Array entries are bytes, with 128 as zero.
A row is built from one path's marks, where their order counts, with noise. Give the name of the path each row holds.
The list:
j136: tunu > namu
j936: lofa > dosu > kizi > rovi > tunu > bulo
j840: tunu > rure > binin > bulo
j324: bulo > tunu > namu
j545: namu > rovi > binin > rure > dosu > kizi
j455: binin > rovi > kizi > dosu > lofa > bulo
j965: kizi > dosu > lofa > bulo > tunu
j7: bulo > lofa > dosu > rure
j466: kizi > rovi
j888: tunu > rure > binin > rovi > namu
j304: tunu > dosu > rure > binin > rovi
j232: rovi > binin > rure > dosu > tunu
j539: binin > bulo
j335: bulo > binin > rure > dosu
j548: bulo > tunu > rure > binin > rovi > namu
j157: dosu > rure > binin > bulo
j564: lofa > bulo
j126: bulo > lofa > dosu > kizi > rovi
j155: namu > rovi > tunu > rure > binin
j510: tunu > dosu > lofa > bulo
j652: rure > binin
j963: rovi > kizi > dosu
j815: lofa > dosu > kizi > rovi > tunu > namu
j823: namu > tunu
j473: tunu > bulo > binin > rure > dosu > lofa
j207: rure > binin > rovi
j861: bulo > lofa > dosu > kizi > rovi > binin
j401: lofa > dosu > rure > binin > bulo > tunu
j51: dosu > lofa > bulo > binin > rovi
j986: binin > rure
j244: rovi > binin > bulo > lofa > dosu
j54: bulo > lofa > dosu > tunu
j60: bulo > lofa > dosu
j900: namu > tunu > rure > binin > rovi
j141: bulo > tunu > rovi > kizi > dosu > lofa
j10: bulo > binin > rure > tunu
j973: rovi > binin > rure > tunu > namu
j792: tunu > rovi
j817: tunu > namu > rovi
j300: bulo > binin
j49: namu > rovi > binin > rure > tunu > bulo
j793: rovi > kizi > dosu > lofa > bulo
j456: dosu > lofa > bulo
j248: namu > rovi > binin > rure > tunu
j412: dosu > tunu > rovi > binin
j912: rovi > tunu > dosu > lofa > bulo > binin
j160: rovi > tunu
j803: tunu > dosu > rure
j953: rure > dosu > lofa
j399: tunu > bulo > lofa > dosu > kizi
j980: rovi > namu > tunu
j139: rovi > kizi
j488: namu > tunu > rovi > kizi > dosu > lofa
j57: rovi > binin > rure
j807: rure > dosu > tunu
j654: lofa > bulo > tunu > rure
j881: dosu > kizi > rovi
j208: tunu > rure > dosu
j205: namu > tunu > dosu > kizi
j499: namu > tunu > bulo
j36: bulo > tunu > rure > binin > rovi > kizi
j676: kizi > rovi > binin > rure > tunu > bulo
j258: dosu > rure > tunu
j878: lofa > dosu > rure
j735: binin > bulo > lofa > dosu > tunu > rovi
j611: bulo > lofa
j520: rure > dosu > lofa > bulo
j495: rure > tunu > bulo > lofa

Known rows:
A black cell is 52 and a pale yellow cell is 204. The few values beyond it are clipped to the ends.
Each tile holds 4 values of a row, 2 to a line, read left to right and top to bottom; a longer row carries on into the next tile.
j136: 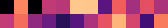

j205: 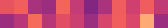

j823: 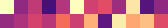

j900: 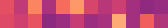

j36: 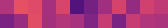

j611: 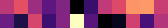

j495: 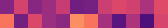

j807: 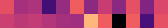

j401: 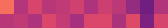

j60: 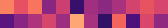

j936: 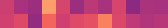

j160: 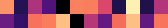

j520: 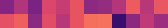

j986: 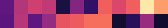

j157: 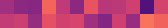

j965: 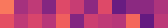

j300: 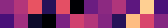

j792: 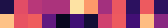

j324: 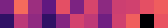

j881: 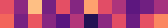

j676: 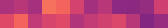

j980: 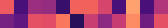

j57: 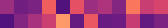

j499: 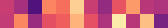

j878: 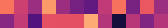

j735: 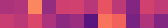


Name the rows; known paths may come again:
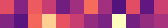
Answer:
j963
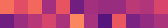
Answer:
j335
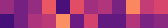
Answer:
j57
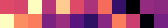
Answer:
j466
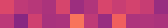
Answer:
j488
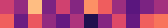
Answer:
j881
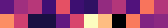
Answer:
j652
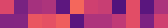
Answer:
j232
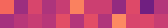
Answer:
j248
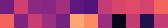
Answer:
j953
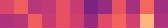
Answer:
j205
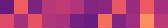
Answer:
j399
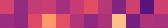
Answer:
j244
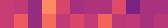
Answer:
j936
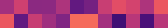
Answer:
j495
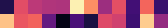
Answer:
j792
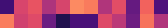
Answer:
j817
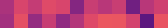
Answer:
j815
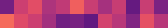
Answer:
j304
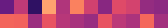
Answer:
j840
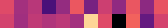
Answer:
j807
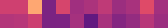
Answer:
j126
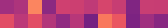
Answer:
j735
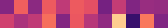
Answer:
j208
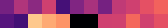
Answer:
j139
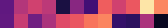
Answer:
j986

